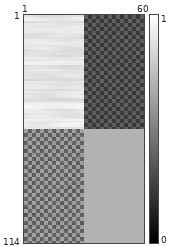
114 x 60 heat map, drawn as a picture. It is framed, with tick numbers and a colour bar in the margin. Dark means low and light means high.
It is made of 2 by 2 panels. Panel 1,1: very high, streaked across, faint in contrast. Panel 1,2: low, checkered. Panel 2,1: middling, checkered, strong in contrast. Panel 2,2: high, flat.
